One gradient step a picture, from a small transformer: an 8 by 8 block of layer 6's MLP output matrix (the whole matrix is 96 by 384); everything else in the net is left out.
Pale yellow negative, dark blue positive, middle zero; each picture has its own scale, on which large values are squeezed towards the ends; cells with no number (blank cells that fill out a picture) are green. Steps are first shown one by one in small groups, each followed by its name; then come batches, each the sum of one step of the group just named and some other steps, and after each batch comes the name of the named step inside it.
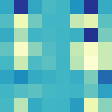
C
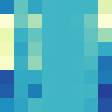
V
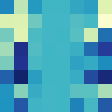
V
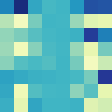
C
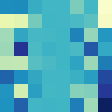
V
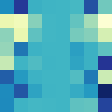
V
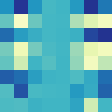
C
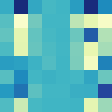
C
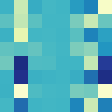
C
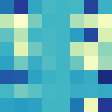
C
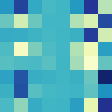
C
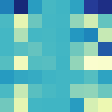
C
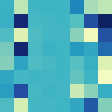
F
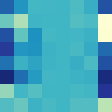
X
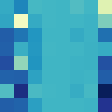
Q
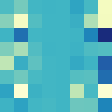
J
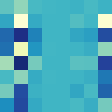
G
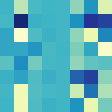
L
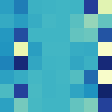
Q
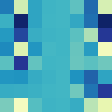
L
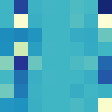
G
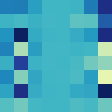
Q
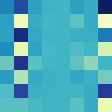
G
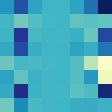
F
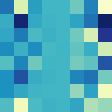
L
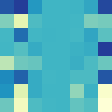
J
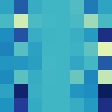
Q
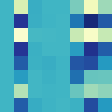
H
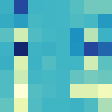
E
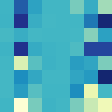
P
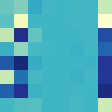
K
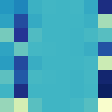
K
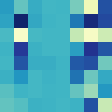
H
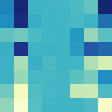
E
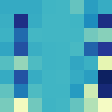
P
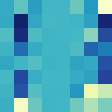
P
